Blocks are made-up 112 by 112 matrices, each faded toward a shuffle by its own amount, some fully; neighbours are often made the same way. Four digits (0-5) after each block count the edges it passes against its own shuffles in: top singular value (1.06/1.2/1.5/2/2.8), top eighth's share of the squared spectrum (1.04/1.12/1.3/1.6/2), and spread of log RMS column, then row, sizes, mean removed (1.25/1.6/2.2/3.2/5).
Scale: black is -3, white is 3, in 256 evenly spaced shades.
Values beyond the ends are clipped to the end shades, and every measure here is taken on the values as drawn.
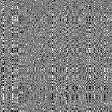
5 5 4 3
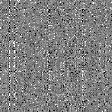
4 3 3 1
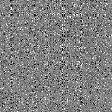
4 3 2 2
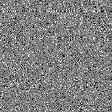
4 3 1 2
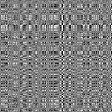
5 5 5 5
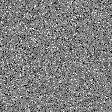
1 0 0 0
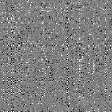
5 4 3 2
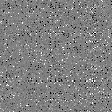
4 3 2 1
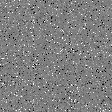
2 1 0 0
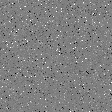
0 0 0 0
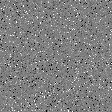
2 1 0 0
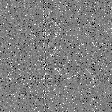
4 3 2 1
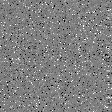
3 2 0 0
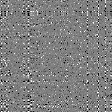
5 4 3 3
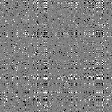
5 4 3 3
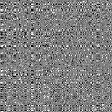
5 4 3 4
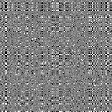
5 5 4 4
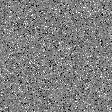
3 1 0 0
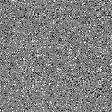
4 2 1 1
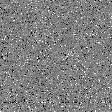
3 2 0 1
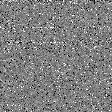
1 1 0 2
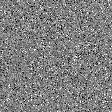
2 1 0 0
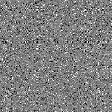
4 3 2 2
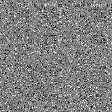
4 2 1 1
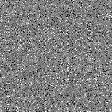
4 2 1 1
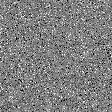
2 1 0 0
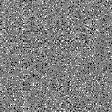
4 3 2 2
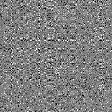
5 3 2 2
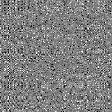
5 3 2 2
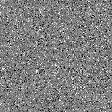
3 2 0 0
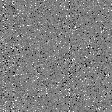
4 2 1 0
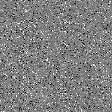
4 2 1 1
